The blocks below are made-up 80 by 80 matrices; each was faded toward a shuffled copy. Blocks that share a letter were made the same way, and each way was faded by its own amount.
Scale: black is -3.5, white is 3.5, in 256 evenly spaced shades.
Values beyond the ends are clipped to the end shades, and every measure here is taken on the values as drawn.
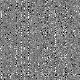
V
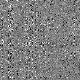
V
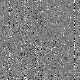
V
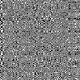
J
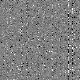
V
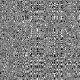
J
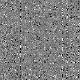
V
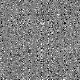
V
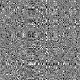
J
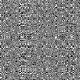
J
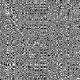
J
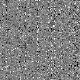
V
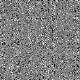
V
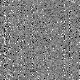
V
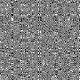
J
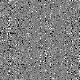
V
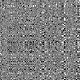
J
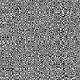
J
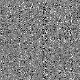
V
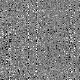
V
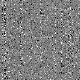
V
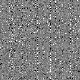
V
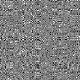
J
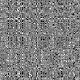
J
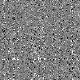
V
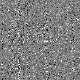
V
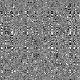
J
